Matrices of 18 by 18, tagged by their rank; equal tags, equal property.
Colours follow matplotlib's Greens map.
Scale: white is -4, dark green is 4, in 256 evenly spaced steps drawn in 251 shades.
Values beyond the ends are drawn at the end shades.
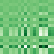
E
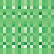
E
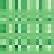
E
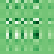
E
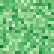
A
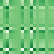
E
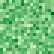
A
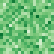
A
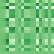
E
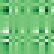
E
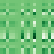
E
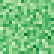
A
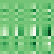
E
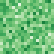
A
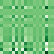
E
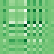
E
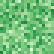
A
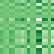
E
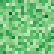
A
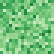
A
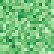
A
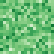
A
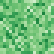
A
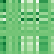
E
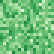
A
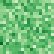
A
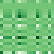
E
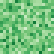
A
